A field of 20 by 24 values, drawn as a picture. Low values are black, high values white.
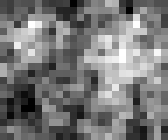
Histogram: bell-shaped. Ninth with the highest average: middle right. Grain: blotchy. Ninth with the lowest average: bottom left. Mirror symmetry: none.
